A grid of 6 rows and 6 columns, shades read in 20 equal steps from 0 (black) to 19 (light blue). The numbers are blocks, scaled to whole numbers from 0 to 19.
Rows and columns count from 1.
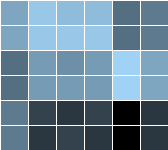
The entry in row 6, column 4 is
5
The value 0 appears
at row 5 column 5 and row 6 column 5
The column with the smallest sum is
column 5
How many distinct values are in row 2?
4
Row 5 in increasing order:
0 5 5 6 6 11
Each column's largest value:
15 18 18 18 19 15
